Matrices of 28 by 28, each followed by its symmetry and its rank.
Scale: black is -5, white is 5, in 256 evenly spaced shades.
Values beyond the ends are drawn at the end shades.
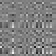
neither, rank two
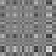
symmetric, rank one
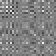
symmetric, rank three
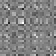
symmetric, rank three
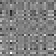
neither, rank two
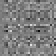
neither, rank three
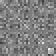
symmetric, rank three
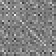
symmetric, rank five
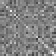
symmetric, rank five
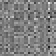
neither, rank three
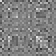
symmetric, rank three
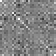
symmetric, rank five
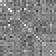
symmetric, rank five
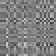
neither, rank two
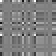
symmetric, rank one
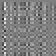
neither, rank two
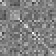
symmetric, rank five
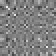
symmetric, rank three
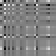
symmetric, rank one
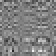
neither, rank three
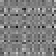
neither, rank two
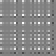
symmetric, rank one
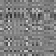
neither, rank three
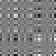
symmetric, rank one
